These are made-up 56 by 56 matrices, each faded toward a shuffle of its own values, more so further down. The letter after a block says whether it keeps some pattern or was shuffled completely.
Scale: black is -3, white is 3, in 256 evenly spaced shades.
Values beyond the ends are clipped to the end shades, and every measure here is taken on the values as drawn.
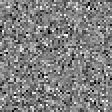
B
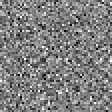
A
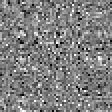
A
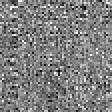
A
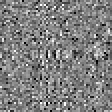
A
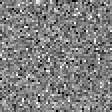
B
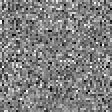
A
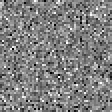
B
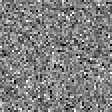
B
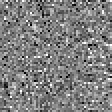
A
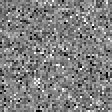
B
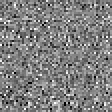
A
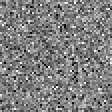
B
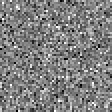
B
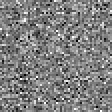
A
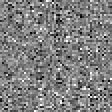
A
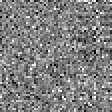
A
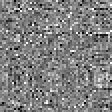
A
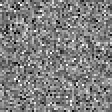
B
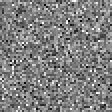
B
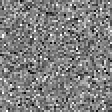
B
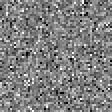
B
